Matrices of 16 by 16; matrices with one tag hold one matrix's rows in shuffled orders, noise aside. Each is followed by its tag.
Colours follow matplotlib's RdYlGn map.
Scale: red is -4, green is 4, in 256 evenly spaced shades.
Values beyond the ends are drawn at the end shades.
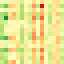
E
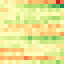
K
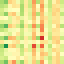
E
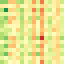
E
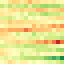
K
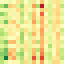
E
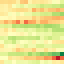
K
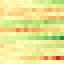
K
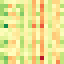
E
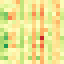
E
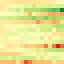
K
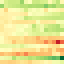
K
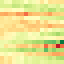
K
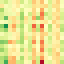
E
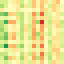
E
